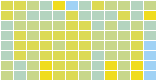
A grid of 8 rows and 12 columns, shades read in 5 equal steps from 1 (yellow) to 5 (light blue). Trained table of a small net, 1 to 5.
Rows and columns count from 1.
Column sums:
26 22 24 19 19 19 22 28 21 24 19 32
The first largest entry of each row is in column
6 3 1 1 12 12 12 12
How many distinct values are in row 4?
3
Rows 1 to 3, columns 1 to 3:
2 2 3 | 2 3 4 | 4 3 3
